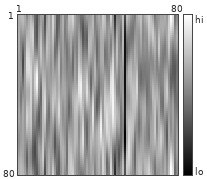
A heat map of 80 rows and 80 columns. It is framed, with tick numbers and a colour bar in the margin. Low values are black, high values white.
The ninth with the highest average is the centre. Column 54 stands out from the rest. The grain runs up and down.
